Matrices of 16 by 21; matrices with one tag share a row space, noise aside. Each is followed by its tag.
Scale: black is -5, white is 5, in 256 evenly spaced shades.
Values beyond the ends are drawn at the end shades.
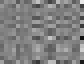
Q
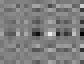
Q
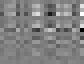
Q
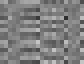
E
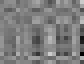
Q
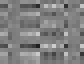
E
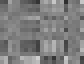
E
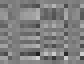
E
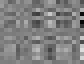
Q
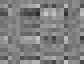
E
